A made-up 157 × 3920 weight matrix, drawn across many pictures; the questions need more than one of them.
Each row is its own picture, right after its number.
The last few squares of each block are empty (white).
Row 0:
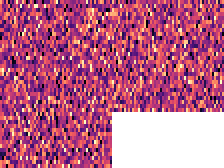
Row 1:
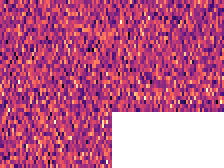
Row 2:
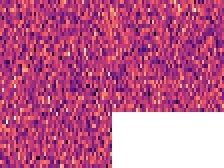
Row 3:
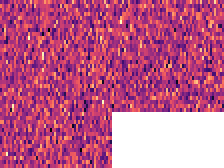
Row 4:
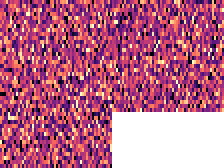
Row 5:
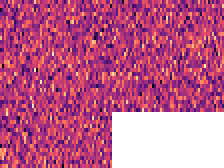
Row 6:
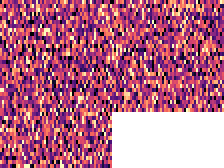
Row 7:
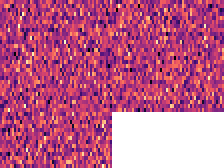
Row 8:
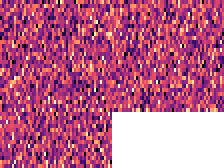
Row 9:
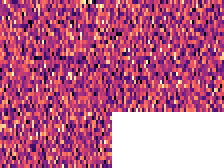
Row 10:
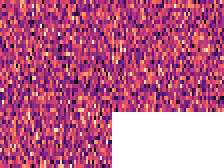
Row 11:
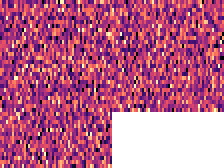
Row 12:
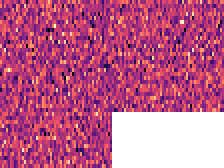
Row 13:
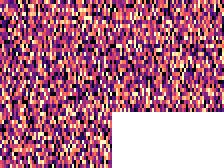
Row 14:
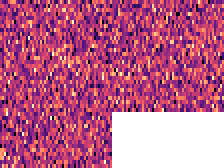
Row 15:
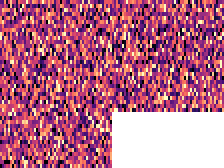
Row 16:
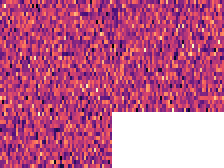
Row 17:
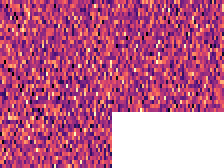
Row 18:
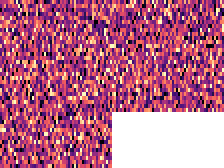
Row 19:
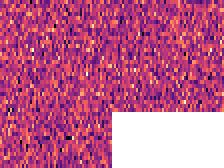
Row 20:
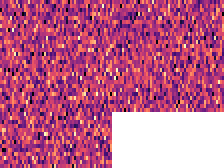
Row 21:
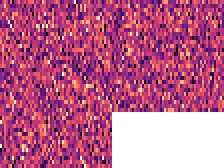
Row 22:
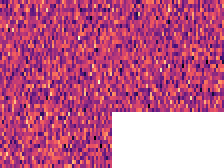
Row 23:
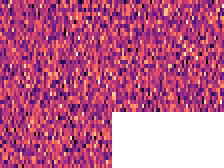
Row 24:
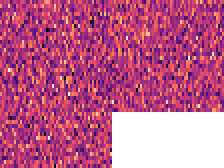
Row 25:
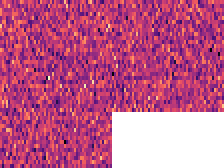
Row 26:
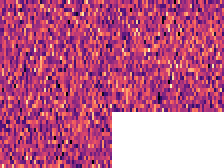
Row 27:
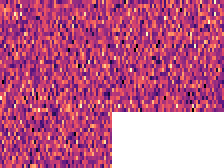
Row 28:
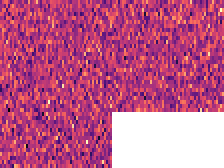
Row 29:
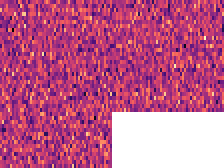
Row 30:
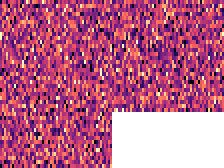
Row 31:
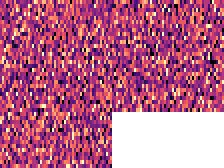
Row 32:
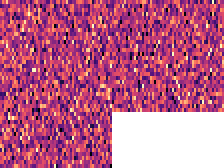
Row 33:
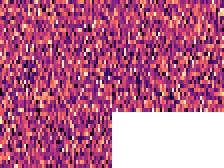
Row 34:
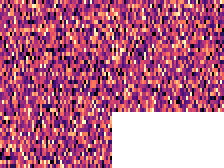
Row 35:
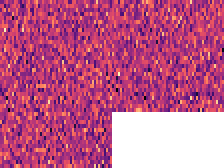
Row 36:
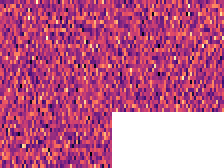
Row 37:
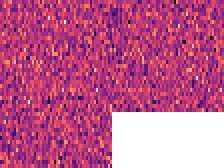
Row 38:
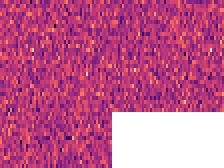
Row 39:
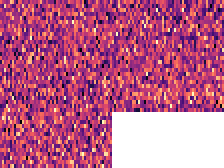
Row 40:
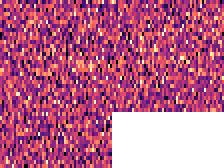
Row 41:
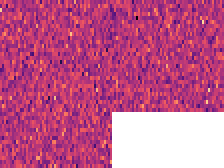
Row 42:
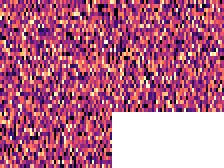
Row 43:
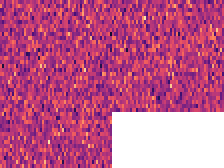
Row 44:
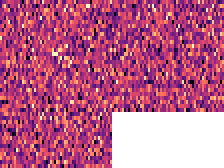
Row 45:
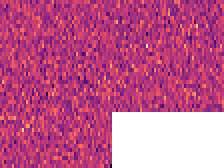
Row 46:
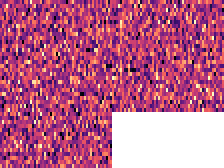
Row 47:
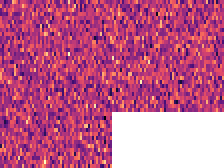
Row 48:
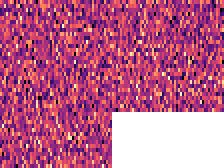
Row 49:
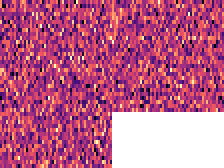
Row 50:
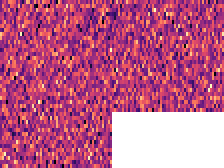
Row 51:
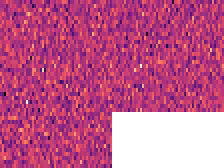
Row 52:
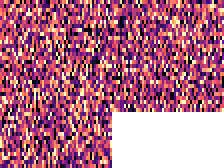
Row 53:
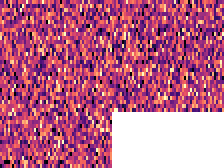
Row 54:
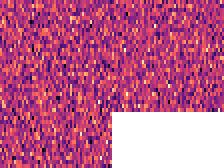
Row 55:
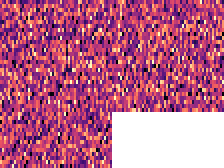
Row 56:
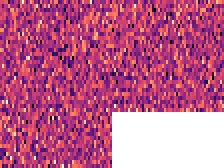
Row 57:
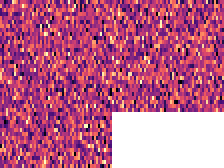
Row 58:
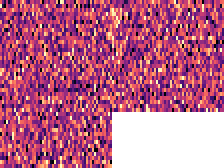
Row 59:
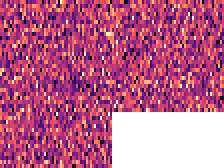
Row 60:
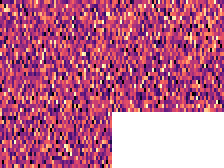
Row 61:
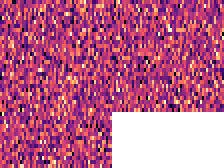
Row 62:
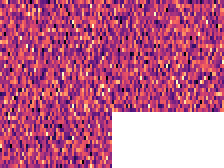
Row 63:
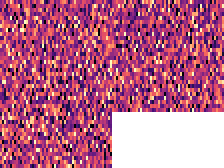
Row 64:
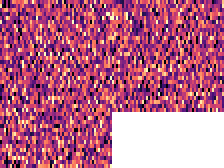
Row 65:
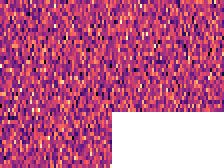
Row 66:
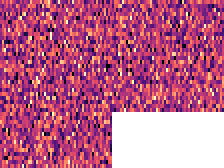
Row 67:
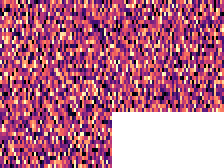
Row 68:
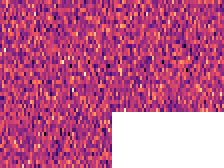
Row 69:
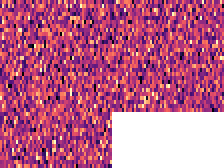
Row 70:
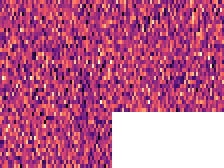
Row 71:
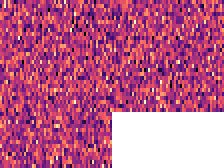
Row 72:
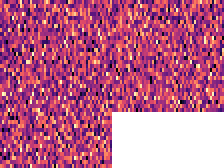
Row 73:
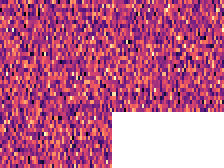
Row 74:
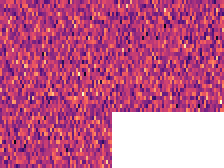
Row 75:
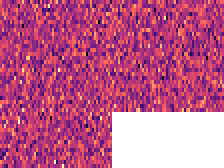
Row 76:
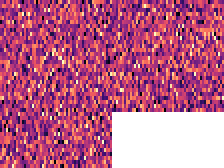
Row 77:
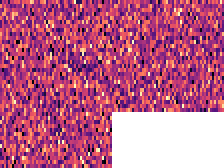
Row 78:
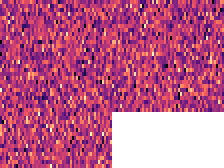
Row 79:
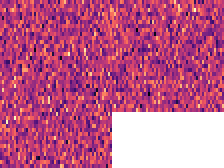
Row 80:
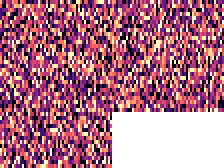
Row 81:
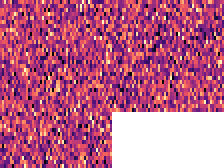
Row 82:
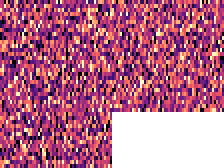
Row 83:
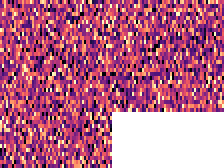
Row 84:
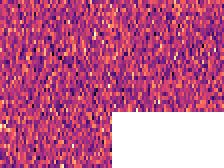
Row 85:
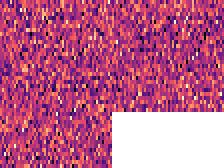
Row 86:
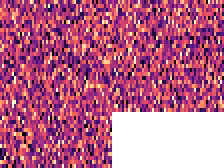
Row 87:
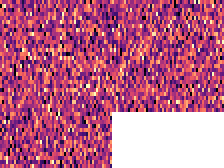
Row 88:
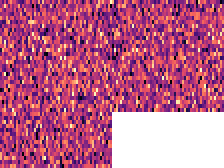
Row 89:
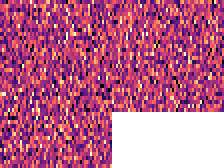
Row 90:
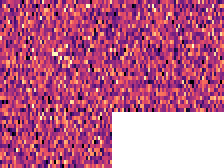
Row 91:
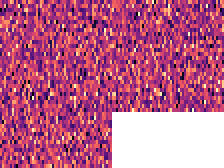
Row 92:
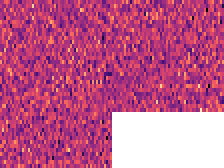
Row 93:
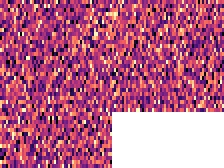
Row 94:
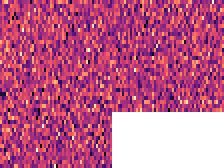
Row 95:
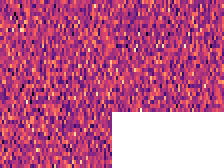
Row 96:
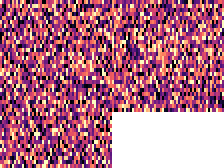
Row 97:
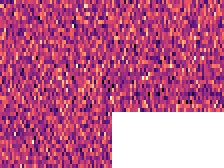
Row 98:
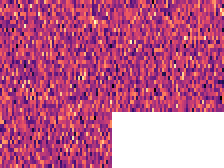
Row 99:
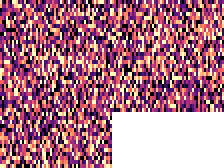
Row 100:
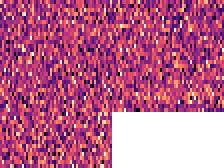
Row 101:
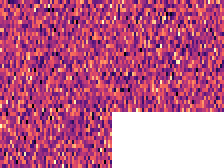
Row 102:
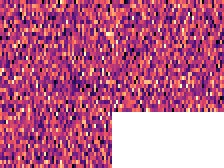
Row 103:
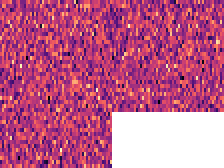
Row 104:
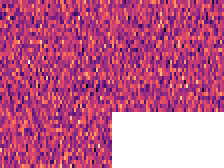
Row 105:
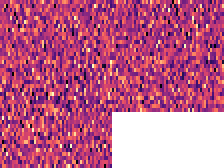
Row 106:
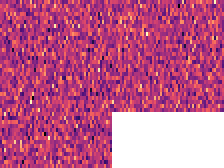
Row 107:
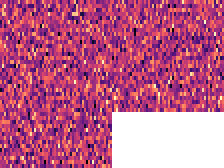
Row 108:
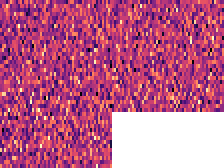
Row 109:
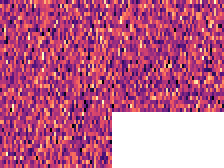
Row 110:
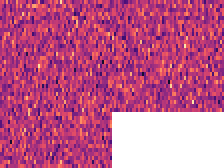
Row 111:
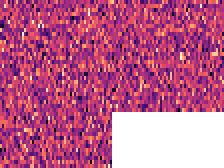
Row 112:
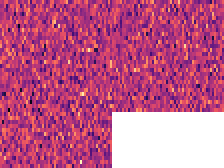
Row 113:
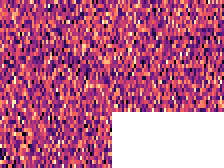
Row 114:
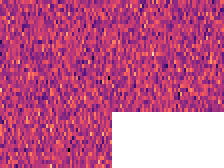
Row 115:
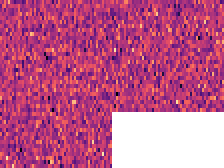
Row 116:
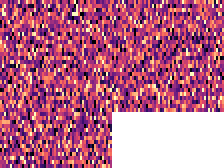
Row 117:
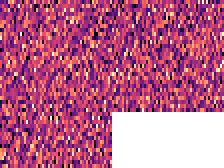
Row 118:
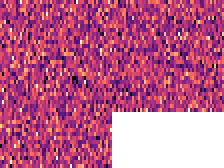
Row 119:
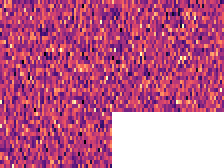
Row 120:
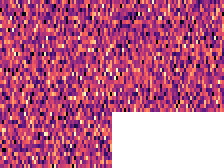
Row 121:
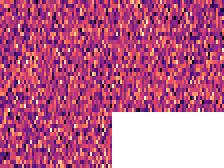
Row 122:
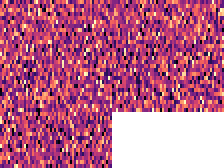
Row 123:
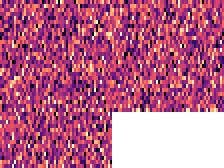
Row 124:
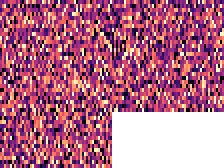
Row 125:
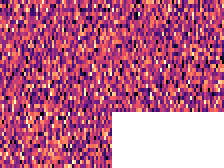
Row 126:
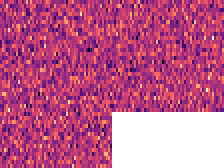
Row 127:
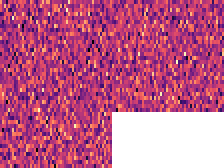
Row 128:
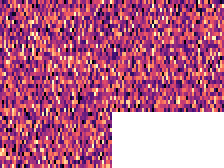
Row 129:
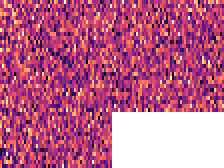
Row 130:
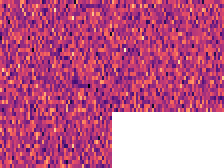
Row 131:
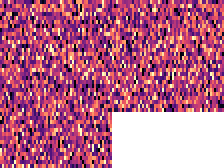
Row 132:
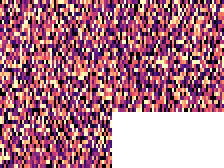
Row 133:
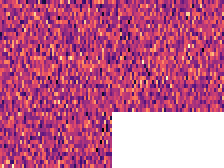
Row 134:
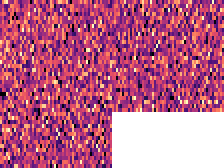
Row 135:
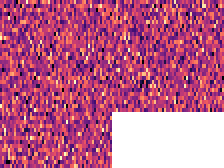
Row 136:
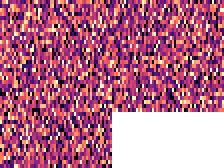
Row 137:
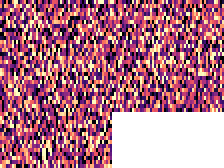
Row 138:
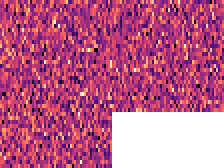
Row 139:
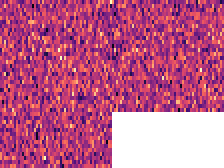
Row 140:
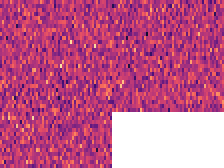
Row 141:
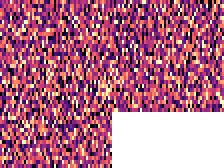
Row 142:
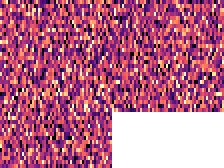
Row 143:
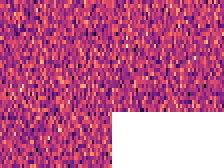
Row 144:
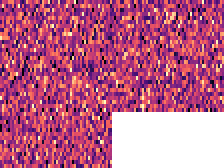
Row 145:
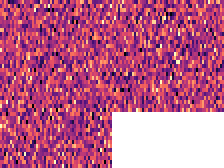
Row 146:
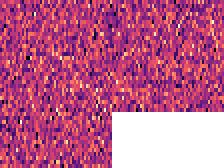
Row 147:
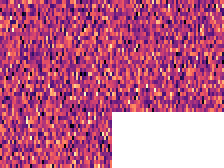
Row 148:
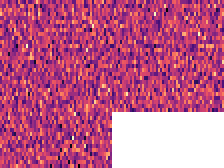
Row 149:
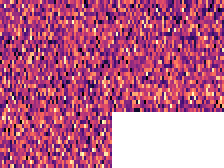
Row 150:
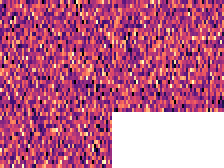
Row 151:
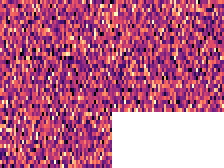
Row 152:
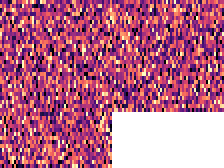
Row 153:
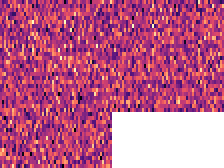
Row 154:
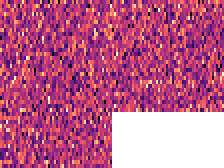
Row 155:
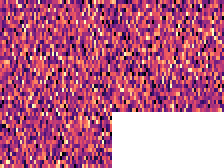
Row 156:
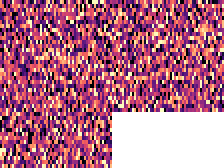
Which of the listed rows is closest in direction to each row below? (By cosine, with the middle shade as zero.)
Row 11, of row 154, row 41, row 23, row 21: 154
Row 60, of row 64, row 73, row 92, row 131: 92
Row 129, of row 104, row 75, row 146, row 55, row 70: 75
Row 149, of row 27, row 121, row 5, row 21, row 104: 121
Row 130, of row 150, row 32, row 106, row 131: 150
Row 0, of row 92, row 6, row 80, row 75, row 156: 75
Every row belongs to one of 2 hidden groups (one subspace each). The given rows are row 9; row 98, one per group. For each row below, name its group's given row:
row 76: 9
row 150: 9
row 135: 9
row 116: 9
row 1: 98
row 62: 98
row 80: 9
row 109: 98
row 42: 9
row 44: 9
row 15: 9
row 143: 98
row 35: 98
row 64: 9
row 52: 98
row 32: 98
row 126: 98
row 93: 9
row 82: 9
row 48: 98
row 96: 9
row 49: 9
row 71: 9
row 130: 9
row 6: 9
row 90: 9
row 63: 98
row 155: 9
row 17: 98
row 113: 9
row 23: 98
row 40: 9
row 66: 98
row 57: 9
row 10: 9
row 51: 98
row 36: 98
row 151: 9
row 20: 98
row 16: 9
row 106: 98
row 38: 98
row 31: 98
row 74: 98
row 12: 98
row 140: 98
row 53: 9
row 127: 98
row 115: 9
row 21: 9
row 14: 9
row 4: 98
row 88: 9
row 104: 9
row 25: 9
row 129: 9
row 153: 9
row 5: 9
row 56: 9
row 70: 98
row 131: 9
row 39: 98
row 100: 98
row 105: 98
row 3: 98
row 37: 9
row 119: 9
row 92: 98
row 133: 9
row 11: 9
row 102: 9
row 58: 9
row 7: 98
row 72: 98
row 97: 98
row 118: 9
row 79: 9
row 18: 98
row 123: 9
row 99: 9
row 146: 9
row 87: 9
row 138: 98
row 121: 98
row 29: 98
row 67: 98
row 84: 9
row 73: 98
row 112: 98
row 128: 9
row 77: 9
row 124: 9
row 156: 9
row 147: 98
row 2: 9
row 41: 9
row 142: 98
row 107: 9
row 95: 98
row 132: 98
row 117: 9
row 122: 98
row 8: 9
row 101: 9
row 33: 98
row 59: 9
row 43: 9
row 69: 9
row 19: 98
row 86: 9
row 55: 9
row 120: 98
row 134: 98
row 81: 9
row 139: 9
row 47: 9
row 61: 9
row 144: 9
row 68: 98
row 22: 98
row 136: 98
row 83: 9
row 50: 9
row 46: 98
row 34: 9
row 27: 98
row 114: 98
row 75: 9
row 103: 9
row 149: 98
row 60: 98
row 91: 98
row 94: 98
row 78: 98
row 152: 9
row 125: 98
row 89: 98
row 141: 98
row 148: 98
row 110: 9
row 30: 9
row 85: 9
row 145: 9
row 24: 98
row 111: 9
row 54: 9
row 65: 98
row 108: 98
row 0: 9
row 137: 9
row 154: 9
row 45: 98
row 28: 98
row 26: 9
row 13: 98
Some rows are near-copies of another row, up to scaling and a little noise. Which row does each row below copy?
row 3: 109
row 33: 122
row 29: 13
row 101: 145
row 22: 125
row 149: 39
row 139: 88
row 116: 107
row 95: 63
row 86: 113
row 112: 138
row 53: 15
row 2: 79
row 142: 62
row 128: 153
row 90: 44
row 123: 8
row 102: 59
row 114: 78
